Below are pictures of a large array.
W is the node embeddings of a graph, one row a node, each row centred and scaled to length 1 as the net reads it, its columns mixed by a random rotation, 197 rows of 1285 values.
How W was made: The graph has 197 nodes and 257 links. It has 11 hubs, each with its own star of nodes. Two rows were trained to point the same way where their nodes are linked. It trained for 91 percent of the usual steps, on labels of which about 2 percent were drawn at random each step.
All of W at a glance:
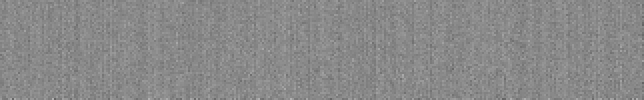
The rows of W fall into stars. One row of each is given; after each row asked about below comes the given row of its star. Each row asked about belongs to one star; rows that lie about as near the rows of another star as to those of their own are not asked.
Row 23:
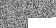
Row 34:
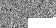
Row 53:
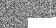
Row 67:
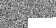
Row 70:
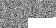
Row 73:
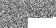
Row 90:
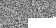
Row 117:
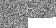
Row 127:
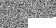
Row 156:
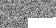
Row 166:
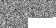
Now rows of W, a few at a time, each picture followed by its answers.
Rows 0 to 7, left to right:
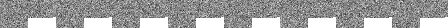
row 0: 67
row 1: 70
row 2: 73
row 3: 34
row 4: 53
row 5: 23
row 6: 70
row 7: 156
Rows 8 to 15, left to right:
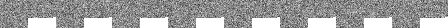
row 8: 117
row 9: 70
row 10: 166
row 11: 34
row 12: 67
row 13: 117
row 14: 34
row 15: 90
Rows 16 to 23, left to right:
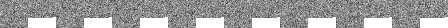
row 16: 53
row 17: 70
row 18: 34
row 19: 23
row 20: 166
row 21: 156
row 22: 53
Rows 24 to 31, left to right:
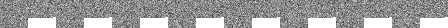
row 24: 117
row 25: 156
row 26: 166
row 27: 166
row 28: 67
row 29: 90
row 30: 156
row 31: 90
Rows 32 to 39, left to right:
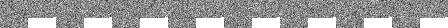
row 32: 23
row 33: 166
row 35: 53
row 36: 127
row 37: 73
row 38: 166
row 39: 23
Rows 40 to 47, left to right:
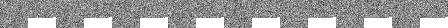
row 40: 166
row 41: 127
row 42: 70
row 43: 53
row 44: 156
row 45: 90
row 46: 90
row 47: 117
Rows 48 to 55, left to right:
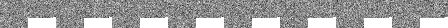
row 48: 166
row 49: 23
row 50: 166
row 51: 67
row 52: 67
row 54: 90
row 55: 127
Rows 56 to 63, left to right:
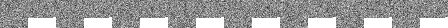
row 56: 70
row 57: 23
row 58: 67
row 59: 23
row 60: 73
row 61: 127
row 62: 90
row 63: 156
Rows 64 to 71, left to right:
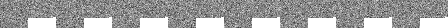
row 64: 117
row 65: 117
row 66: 73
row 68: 34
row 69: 34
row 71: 73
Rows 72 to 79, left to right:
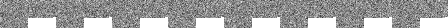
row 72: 166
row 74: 34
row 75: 23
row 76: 166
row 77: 67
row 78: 67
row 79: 67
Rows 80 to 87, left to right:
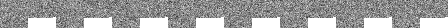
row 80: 127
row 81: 127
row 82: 53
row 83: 34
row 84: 23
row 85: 34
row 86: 90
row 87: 34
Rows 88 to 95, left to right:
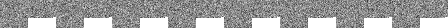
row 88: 70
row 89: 127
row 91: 117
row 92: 23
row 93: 70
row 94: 90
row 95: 70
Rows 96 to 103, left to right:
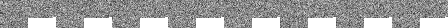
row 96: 166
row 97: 23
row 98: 34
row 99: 23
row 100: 34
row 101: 53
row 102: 73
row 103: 73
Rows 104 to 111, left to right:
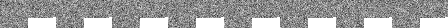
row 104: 70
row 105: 166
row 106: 127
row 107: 127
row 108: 34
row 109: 23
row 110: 90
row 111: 23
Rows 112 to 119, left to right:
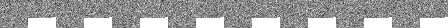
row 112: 127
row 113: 23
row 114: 117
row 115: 53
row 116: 156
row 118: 67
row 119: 23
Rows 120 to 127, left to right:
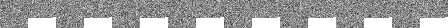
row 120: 34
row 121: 127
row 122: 73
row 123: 53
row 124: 156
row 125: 70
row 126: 166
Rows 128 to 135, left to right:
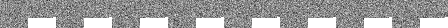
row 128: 166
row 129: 156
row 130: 127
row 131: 127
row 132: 90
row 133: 67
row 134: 90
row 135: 53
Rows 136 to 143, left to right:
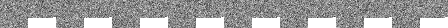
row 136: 67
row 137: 70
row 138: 127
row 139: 67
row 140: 34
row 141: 67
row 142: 67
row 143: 117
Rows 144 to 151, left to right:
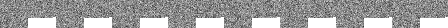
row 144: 127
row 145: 23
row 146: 90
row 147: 67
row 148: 53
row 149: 70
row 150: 70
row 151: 70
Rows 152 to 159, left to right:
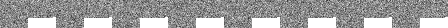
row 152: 34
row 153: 34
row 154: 156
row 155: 70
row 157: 156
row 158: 166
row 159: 156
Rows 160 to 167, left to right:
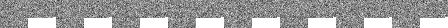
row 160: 53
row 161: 90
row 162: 53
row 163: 73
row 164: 156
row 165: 53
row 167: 90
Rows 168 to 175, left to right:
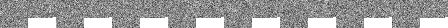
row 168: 53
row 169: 34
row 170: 90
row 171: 70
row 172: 166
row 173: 127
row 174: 90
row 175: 156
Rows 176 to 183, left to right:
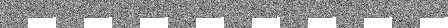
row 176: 73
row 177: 23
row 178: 70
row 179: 70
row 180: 73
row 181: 117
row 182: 34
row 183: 127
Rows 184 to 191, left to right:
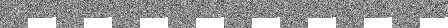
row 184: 34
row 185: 90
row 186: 23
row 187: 117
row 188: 73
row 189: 23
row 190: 67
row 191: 73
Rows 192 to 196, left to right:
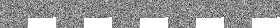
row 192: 73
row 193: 70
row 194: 117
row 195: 127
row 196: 156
